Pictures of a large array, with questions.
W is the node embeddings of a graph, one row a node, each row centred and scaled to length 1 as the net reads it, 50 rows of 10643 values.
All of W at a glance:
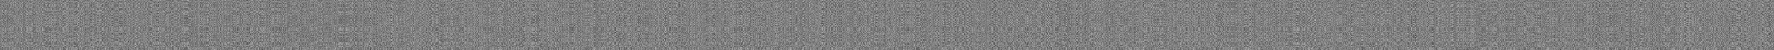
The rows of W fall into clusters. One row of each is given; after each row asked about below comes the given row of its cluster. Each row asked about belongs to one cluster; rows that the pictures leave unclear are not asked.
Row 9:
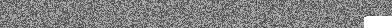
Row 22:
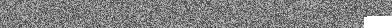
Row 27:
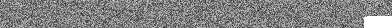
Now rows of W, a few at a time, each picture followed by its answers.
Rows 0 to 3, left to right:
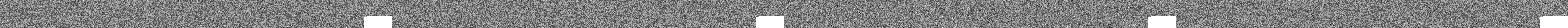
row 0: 27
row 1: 9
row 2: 22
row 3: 27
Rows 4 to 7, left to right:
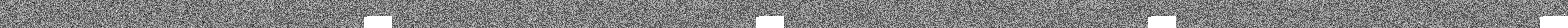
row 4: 22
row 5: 22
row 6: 22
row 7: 27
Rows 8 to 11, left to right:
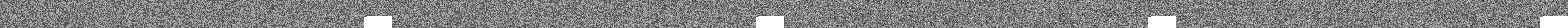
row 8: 9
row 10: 22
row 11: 27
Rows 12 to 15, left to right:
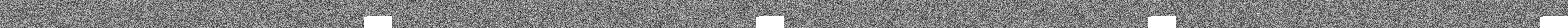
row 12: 27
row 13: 22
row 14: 27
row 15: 9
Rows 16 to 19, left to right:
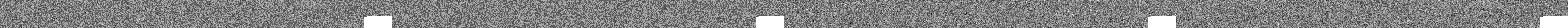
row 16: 22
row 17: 9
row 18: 9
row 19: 22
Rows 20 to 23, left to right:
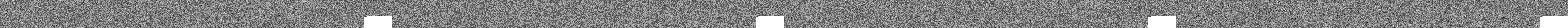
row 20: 22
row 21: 9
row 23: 9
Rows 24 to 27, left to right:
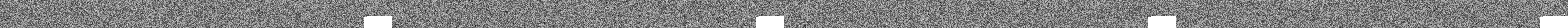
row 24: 27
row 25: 9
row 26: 22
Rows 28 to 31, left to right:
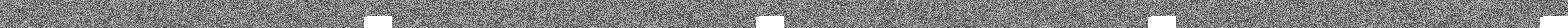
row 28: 27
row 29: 27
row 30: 27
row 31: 22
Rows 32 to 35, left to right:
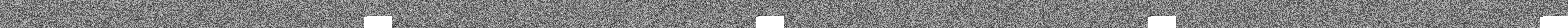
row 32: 27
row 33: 9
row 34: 9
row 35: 22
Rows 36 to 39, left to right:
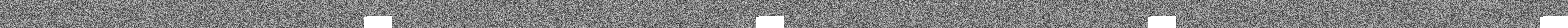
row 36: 27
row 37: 22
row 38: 9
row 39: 22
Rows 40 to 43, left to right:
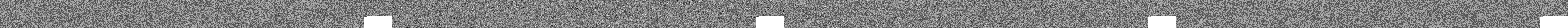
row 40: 22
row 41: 9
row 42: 27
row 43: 27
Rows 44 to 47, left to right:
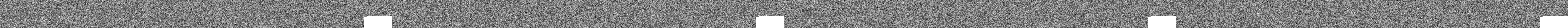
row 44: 27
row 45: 22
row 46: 27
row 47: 9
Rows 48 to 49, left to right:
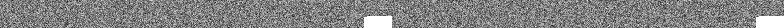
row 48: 9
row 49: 9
